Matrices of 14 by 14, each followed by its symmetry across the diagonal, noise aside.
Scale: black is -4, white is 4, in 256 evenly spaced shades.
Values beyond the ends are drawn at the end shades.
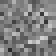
neither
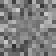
antisymmetric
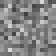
neither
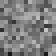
neither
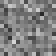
antisymmetric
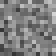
antisymmetric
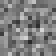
antisymmetric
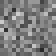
neither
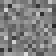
antisymmetric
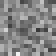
neither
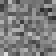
neither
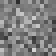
neither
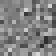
neither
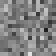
neither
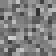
antisymmetric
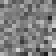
antisymmetric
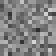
neither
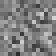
antisymmetric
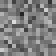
antisymmetric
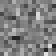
antisymmetric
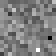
antisymmetric
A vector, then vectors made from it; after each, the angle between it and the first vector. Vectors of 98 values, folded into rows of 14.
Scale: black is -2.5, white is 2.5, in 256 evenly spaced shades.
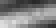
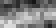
nearly parallel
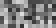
orthogonal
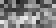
partly aligned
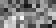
partly aligned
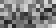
partly opposed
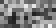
partly opposed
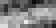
nearly parallel
